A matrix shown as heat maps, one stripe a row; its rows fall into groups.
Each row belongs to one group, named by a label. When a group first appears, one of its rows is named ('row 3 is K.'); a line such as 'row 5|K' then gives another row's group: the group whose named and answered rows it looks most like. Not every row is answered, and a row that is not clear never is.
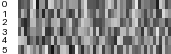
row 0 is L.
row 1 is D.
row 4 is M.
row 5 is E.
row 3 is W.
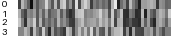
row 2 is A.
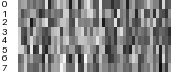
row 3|A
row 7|M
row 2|E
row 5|M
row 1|A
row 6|M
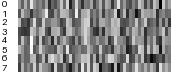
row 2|L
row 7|D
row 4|D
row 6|L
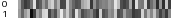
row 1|E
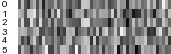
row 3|W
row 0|D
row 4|L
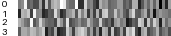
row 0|M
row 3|W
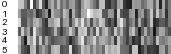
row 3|W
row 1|A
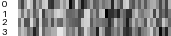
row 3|M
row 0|E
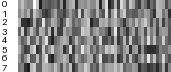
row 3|D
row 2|L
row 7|L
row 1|W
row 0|W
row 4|E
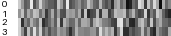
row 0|E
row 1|W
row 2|A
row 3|A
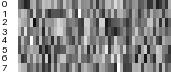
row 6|A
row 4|D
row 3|M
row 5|W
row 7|M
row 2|M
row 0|L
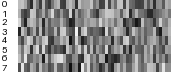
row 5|W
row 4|E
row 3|D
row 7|D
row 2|A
